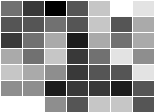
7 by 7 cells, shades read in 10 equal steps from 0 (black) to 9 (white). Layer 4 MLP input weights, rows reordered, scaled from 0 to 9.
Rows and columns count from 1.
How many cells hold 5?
5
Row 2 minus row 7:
-6 -6 -1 0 0 -4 3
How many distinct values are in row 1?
7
